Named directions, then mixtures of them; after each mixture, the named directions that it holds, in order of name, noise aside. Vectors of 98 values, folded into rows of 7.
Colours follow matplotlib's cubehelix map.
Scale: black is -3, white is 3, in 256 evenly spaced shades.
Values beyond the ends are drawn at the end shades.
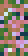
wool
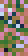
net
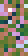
net, wool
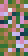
net, wool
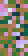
net, wool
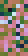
net, wool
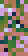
net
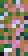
net, wool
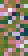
net, wool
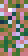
net, wool
